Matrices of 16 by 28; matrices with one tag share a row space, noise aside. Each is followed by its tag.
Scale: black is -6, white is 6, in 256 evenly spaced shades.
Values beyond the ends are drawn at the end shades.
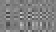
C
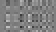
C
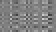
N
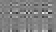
N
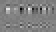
C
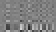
C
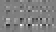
C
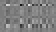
C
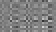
N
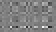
N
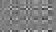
N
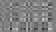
N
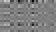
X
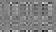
N
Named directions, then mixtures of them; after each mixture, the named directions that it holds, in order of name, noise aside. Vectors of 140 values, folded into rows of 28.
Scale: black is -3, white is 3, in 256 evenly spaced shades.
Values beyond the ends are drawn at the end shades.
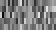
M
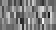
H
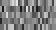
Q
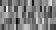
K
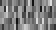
K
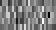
H, K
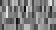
K, Q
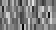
H, Q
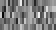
M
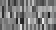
H, M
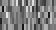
H, Q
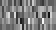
H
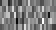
H, K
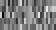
M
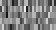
K, Q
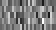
H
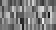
H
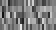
H, M
